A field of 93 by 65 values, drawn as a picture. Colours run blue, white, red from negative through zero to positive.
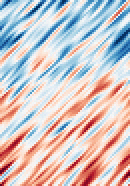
There is an overall slope up to the bottom. Streaks slant up to the right. The ninth with the lowest average is the top right. On average the colour sits 50% of the way up the scale.
